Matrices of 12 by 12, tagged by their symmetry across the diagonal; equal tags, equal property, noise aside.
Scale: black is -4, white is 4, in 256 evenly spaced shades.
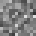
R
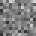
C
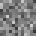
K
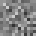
R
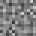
C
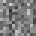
K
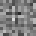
C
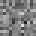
C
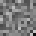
R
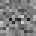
K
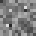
R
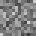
K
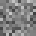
C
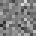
C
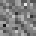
C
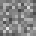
R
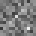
R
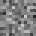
K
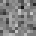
K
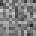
K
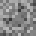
R
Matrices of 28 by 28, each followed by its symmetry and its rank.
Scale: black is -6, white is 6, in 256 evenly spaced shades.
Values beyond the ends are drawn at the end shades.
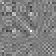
symmetric, rank five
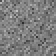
symmetric, full rank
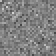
symmetric, full rank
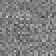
neither, rank five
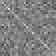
symmetric, rank five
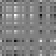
symmetric, rank one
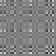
symmetric, rank one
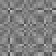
symmetric, rank two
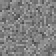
symmetric, full rank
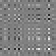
symmetric, rank two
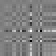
symmetric, rank one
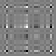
symmetric, rank one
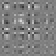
symmetric, rank two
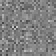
neither, rank five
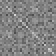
symmetric, rank five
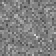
symmetric, full rank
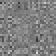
neither, rank five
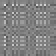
symmetric, rank two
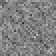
symmetric, full rank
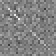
symmetric, rank five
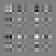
symmetric, rank one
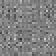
neither, rank five
